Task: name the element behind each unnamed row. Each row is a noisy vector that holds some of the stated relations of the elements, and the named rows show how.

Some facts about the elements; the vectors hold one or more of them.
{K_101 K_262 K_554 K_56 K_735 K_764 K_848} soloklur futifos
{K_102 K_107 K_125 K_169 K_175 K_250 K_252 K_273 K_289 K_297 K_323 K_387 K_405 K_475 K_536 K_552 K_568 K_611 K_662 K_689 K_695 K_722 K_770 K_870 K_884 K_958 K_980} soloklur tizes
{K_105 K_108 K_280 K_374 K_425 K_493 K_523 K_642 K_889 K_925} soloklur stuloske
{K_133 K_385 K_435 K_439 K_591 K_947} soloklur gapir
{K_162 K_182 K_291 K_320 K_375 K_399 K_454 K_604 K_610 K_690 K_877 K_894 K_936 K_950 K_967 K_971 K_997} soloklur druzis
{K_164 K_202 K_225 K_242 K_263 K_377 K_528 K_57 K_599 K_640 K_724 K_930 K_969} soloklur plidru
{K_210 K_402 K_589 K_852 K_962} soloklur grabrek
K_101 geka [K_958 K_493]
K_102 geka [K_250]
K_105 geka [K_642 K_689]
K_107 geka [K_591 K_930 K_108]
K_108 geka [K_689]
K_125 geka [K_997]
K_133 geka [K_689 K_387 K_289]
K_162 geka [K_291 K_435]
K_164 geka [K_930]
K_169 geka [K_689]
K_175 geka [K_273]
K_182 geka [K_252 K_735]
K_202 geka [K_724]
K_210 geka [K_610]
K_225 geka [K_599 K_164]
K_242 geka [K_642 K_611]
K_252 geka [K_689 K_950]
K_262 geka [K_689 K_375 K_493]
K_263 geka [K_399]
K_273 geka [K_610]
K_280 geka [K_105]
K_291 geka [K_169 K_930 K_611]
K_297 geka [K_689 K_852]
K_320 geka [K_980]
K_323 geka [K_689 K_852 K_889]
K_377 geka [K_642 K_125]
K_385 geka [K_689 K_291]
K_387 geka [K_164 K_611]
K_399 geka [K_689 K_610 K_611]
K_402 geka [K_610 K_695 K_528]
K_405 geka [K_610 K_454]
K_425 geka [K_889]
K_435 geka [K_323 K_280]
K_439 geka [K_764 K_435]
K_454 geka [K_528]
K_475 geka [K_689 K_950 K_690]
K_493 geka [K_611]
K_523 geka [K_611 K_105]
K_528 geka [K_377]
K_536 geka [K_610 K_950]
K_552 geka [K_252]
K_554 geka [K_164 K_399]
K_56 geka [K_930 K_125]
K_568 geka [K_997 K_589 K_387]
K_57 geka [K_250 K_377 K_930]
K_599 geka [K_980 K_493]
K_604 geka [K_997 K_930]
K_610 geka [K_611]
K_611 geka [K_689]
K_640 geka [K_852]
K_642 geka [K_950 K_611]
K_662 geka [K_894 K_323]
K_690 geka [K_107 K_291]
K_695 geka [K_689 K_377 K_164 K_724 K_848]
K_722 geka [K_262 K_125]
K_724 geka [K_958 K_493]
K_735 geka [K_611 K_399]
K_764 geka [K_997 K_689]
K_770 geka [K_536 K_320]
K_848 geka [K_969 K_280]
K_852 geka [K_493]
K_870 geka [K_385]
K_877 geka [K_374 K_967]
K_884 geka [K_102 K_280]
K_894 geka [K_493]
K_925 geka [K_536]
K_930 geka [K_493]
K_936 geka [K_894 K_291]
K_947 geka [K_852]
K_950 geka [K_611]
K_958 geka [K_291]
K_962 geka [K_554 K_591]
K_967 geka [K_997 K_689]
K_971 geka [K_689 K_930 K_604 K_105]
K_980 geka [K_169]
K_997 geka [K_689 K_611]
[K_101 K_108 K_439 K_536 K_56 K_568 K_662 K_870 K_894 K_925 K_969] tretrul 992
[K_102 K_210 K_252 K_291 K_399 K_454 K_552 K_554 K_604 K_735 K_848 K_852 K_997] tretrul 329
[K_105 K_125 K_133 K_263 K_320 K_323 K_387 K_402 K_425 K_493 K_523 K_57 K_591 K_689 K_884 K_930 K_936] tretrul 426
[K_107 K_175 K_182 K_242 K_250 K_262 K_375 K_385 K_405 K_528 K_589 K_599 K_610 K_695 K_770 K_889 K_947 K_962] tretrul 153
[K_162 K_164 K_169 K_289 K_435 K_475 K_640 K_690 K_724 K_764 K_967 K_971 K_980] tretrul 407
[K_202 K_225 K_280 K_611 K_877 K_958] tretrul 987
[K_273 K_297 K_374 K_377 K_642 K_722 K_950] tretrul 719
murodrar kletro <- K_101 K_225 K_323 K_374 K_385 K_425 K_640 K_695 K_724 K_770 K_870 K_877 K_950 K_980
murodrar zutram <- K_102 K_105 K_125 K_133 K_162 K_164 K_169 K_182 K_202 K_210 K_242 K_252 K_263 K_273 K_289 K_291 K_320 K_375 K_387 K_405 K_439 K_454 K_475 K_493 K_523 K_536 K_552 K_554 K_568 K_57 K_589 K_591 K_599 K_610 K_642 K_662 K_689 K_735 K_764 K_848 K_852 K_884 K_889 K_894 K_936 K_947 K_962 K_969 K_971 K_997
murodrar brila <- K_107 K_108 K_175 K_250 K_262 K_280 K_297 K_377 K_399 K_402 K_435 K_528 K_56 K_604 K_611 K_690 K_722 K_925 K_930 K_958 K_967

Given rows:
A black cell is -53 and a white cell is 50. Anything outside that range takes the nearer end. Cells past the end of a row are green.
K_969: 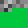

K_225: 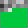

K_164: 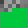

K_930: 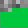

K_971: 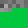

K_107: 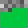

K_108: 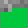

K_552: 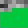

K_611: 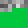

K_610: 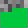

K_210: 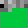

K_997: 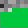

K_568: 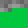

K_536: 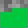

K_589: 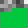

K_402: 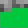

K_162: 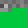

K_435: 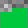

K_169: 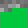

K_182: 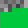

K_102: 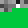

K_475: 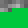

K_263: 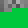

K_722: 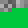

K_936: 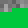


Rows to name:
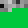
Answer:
K_852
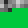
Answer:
K_273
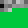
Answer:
K_202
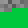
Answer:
K_56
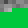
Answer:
K_133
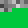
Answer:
K_848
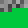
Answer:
K_242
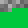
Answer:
K_925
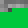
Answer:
K_662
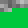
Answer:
K_950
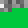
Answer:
K_695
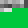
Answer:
K_877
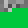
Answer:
K_724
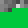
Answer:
K_884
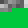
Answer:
K_375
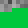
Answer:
K_980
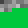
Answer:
K_289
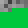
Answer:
K_870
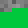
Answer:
K_523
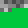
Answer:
K_947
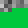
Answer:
K_770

